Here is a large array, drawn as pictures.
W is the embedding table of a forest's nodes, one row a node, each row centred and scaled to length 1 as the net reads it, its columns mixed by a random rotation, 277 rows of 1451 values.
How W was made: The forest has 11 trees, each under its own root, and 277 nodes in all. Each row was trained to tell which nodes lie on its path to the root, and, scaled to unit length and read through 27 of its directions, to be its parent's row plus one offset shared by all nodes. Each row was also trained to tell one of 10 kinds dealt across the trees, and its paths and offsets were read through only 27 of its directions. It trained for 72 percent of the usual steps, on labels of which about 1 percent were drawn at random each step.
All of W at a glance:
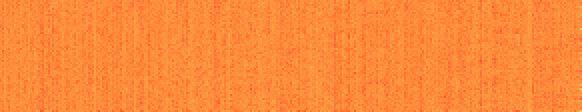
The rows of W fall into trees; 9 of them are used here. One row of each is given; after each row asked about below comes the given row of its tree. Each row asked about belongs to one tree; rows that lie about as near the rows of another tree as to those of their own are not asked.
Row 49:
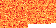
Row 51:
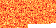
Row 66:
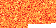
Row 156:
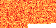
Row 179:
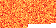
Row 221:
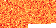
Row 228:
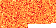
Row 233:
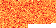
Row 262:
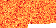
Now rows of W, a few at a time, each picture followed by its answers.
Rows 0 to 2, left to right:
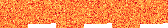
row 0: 51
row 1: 51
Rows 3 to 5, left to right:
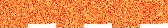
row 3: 51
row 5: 262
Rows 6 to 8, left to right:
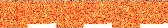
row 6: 262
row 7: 66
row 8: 233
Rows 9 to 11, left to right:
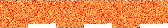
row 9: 233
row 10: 49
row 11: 156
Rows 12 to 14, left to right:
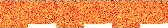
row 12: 49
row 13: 228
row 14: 49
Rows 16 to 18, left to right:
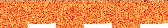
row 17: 262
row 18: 262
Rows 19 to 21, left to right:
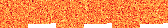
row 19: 262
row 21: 49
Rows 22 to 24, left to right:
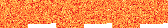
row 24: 233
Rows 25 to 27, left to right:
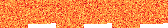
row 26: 156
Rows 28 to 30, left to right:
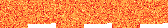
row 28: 221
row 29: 49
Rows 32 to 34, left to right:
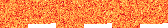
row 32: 262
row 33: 66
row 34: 228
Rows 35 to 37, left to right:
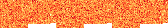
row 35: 228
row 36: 51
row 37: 51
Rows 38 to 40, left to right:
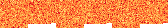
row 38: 233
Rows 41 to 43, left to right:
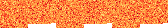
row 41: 221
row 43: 66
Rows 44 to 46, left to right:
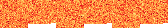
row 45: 233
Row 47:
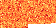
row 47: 228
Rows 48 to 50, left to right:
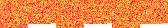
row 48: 49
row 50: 156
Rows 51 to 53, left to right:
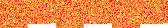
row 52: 49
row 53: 49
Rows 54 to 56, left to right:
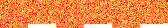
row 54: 221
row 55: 66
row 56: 49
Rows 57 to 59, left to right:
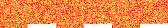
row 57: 262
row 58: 49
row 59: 156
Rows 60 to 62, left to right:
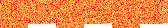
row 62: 221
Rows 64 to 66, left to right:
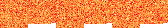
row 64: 49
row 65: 51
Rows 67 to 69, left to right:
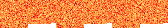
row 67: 233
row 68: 49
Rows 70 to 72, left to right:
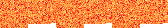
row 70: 233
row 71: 262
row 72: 156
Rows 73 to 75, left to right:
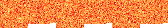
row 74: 262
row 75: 233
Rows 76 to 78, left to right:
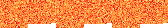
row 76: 66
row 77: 66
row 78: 262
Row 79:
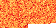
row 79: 228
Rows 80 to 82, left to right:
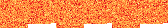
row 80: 262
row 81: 49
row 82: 156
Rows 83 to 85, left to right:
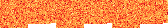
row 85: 233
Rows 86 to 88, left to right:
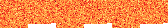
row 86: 49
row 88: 233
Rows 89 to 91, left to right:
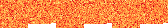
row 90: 156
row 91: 233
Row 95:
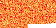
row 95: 51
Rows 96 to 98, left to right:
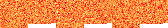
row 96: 49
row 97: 233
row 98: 49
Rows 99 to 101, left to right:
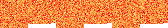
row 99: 233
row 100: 49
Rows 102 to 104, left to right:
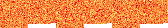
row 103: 156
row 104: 233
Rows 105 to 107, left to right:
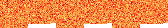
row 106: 49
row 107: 49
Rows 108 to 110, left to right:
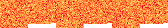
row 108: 156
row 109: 51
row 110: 221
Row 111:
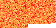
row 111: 233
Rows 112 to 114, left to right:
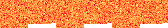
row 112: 233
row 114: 262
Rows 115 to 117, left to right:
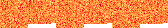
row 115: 66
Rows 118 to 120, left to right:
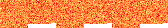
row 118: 49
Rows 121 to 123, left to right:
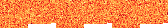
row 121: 233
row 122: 156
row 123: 156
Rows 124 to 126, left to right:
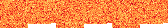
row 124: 156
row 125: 156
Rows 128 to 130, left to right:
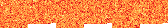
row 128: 262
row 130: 228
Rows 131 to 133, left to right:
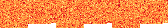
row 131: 262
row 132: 51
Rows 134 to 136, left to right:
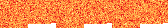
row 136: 156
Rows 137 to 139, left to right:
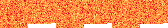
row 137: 156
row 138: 233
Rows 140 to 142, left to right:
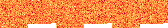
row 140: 51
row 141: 66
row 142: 233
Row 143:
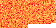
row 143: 233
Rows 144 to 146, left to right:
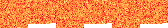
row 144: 262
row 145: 156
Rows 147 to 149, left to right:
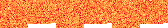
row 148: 262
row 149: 233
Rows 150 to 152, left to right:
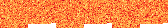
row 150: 49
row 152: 233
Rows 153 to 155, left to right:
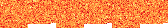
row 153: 262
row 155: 49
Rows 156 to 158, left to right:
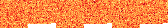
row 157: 49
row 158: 51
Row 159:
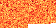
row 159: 262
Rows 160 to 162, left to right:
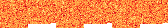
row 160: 233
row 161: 51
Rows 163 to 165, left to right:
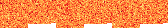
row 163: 49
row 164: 156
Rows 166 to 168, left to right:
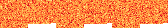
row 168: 262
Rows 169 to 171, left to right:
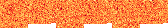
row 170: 51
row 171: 51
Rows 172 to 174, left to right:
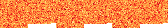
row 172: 156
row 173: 233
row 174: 221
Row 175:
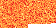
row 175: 156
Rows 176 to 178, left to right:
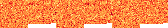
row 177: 233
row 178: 49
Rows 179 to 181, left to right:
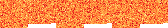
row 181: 49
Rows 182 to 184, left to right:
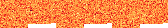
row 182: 156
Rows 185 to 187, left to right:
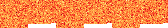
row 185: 49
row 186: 156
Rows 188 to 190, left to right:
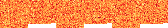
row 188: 51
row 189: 233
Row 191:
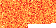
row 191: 228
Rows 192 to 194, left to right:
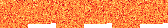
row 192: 156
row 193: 262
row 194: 156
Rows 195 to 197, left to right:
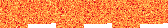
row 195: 66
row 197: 156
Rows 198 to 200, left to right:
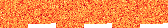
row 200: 233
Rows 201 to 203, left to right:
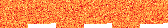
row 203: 66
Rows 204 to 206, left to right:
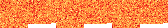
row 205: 51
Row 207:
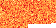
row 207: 233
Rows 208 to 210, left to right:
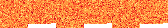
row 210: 66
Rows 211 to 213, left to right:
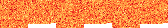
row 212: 262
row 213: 262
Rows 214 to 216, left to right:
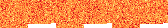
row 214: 262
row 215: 262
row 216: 49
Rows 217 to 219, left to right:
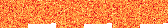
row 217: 233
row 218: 51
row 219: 156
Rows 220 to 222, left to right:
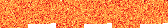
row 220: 262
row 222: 262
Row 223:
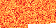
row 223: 262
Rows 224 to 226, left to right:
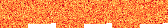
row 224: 156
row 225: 262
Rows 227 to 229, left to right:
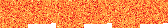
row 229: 262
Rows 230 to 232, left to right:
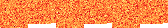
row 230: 262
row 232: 233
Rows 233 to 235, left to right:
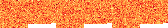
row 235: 156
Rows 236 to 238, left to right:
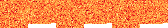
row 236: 156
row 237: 156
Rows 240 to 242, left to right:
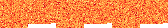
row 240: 179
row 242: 262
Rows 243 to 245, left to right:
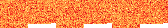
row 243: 156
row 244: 51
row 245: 49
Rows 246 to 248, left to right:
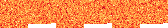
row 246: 221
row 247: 49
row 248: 49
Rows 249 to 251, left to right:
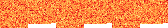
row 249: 233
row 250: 51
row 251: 156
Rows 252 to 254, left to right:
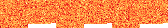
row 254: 262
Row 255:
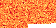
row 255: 49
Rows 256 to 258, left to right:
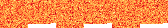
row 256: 262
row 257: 49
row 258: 221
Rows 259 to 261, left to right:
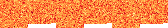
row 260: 233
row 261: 233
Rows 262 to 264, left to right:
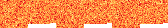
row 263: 66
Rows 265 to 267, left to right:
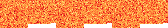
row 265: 262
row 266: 156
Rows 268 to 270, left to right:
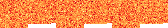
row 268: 49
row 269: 156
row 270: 156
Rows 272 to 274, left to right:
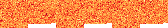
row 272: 233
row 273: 156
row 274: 233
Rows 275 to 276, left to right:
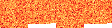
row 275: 262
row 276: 49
